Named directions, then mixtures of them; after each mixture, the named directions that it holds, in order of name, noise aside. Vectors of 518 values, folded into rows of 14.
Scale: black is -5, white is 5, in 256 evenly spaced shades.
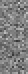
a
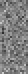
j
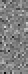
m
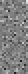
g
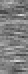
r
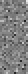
g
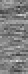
a, r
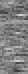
r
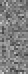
j, r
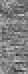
j, r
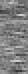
r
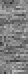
m, r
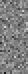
m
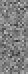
a, j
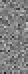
a, m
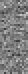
a, m, r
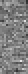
g, r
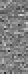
m, r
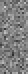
a, m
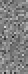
g, j, m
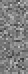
a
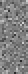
g, j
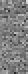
g, r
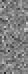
m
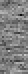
m, r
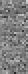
g, r
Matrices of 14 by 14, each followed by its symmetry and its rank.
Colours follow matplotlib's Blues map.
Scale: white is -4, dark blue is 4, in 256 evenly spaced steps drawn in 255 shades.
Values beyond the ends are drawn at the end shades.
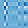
neither, rank one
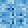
neither, rank three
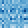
neither, rank three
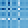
symmetric, rank one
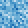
antisymmetric, full rank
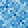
symmetric, full rank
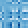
antisymmetric, rank two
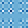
symmetric, rank one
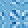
antisymmetric, rank two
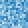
antisymmetric, full rank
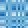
neither, rank one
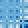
symmetric, rank one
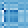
neither, rank one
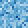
symmetric, full rank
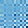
symmetric, rank one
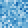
antisymmetric, full rank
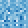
neither, rank three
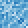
symmetric, full rank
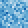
antisymmetric, full rank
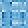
antisymmetric, rank two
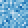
symmetric, full rank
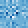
antisymmetric, rank two
